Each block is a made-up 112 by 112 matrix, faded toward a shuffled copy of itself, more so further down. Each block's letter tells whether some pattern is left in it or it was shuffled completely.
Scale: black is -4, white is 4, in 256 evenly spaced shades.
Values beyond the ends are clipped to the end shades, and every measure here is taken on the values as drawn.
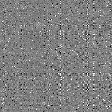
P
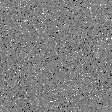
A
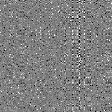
P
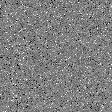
A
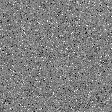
A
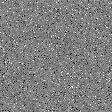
A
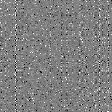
P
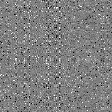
P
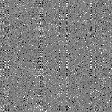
P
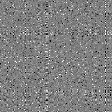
P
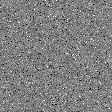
A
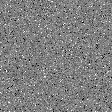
A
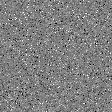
A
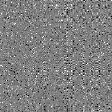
P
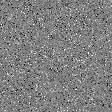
A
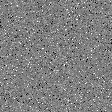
A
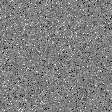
A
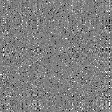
P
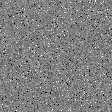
A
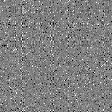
P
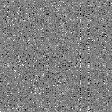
P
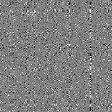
P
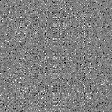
P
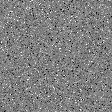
A
